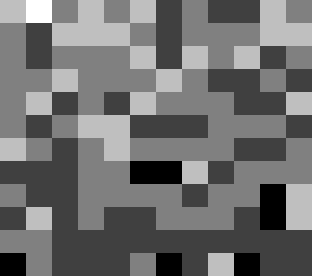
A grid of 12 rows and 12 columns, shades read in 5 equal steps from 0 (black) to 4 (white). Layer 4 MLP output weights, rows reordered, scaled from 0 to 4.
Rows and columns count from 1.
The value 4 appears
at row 1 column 2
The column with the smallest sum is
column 7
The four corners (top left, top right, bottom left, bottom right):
3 2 0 1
